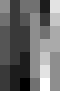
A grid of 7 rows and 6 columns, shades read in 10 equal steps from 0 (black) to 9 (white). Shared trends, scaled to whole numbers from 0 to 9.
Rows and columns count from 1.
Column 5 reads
1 2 4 6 7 8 9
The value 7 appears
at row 2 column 6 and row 5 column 5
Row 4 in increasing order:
2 2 3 5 6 6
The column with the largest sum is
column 6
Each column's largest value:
5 2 4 5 9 8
